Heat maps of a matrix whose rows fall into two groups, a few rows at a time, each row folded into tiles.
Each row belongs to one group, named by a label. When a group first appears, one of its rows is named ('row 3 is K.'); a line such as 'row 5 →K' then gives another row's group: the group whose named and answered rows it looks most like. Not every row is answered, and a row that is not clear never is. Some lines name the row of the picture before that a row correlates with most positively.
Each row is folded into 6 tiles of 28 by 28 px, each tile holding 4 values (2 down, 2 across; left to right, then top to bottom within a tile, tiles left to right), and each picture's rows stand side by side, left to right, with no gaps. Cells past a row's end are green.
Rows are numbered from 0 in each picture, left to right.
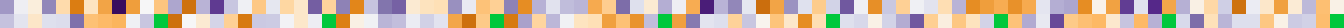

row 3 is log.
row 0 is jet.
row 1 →log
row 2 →log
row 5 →jet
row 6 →log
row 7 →jet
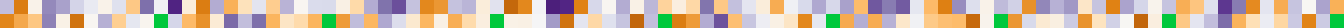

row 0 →log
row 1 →jet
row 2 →log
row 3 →log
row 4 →log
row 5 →log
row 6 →log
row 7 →log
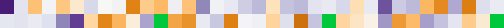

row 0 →jet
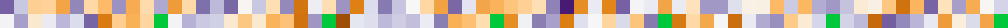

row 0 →jet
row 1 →log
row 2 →log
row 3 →log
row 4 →log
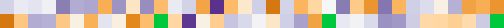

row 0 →log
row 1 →jet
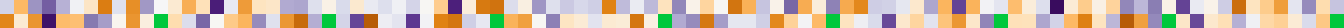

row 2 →jet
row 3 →log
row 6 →log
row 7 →jet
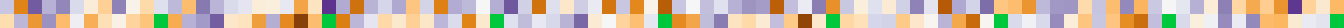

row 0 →log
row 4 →log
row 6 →log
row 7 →jet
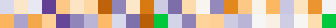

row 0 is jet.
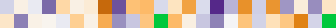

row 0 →jet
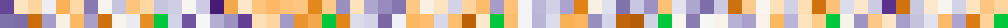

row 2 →log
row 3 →log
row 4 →jet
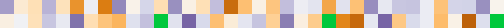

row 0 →jet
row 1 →jet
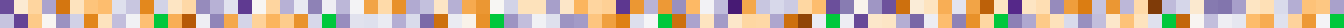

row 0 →jet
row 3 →jet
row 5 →jet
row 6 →jet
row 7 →log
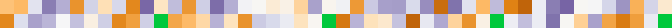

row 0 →log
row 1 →log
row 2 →log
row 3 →log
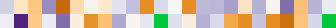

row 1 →log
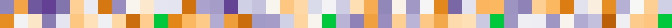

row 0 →log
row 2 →jet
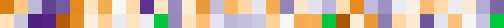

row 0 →log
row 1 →jet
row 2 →log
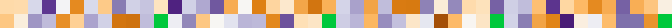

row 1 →jet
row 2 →jet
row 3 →jet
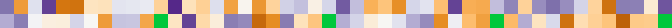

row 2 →jet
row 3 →log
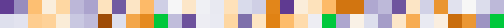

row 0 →jet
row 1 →jet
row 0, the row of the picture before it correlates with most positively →2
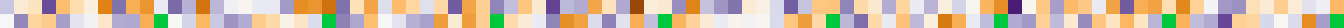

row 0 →jet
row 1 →jet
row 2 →jet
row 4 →log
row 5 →jet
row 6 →jet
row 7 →log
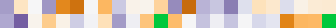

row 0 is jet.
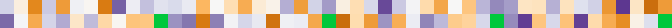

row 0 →jet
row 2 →log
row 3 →jet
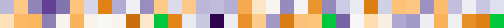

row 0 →log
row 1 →log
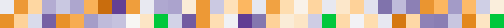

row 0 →log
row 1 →jet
